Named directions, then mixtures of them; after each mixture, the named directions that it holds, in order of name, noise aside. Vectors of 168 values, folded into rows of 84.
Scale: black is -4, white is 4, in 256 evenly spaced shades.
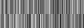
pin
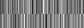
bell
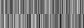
pin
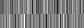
bell, pin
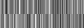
pin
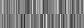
bell, pin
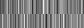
bell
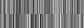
pin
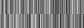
pin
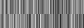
pin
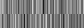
bell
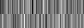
bell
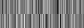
bell, pin
